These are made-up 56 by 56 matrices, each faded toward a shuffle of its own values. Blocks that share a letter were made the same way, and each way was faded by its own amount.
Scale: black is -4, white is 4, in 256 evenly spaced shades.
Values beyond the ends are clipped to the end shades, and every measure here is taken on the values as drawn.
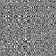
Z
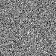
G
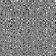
Z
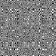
Z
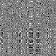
Z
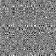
Z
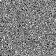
G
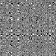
Z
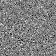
G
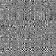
Z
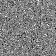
G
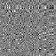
Z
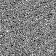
G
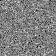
G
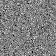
G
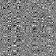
Z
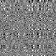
Z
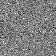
G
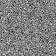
G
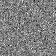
G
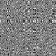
Z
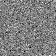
G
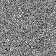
G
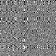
Z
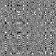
Z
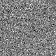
G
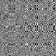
Z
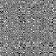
Z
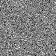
G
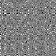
Z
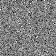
G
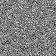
G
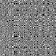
Z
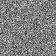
G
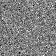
G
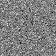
G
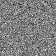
G
